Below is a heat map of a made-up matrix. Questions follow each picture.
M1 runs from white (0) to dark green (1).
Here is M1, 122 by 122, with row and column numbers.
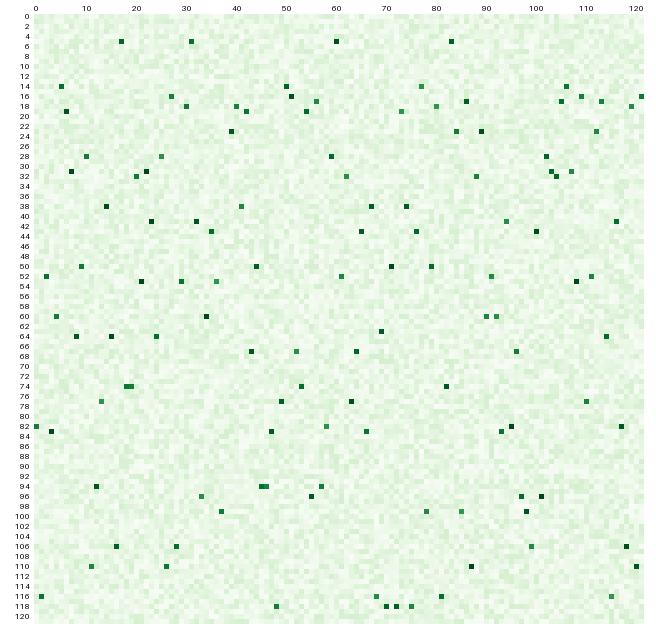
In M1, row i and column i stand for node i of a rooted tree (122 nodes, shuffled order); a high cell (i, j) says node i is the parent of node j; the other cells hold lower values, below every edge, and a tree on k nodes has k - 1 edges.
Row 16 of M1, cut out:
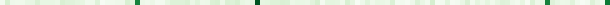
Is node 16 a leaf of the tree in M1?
no
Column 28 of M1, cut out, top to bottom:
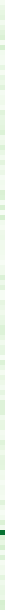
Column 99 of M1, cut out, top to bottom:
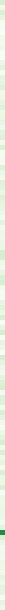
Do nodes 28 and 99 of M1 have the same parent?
yes
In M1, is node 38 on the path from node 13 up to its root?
yes
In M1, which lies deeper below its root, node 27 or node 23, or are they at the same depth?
node 27
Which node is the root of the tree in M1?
38
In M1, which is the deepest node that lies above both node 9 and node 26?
14
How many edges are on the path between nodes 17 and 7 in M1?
3
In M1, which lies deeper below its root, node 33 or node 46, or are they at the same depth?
the same depth
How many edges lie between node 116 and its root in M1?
2
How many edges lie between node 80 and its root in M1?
3
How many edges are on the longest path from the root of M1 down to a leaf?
4
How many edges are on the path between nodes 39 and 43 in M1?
5
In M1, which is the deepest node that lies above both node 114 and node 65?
67
